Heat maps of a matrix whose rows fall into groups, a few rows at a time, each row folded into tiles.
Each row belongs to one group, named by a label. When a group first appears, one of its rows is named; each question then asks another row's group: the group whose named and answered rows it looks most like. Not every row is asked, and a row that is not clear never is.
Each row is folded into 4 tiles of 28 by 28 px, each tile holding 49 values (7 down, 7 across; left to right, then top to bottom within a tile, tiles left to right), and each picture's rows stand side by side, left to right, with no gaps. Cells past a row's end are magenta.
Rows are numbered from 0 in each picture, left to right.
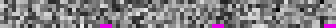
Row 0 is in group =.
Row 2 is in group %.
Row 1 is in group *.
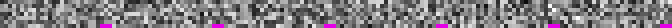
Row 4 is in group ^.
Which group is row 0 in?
%
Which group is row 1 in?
*
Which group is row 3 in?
^
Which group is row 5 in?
^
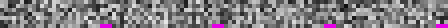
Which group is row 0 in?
^
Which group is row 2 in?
%
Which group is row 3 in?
*
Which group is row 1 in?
^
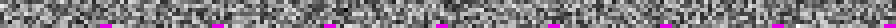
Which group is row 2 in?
%
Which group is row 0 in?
=
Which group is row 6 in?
^
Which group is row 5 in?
%
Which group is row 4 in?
*
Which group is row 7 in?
*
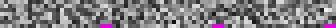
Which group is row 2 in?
^
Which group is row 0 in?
=
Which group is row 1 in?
*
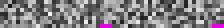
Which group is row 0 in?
%
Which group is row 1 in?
^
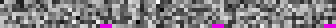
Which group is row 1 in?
=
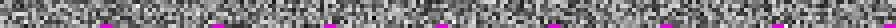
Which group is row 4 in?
^
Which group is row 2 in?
^
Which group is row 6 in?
^
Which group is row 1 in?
*
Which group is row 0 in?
*
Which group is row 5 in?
^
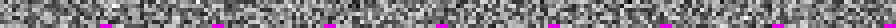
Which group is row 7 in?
=
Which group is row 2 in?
*
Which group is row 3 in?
*
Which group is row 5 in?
=
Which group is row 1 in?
=
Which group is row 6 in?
^
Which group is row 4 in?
^
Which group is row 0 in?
=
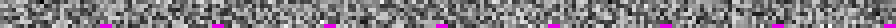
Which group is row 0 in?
=
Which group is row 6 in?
=
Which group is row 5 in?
=
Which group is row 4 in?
*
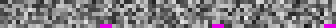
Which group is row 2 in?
^
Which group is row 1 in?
%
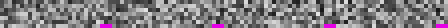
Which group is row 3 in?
=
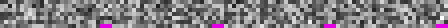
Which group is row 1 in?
=
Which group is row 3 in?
%
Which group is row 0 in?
%
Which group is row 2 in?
%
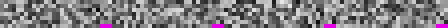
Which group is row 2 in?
^
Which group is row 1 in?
%
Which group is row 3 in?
=
